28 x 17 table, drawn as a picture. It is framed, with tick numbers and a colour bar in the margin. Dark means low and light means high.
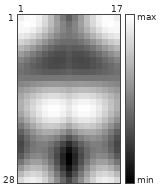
No overall slope runs across the table. The left and right halves mirror each other. Values change most from cell to cell in the bottom middle. The ninth with the lowest average is the bottom middle.
